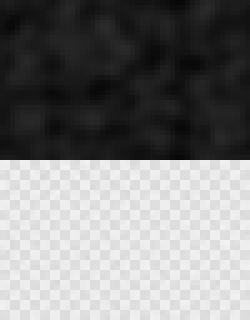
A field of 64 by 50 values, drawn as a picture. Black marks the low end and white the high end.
It is made of 2 by 1 panels. Panel 1,1: very low, blotchy, faint in contrast. Panel 2,1: very high, checkered, faint in contrast.
